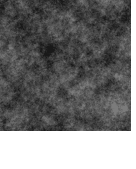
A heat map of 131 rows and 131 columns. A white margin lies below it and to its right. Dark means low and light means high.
Neither half mirrors the other. On average the colour sits 30% of the way up the scale. The bottom right is the ninth with the highest average. The texture is blotchy. No single row or column stands out from its neighbours.
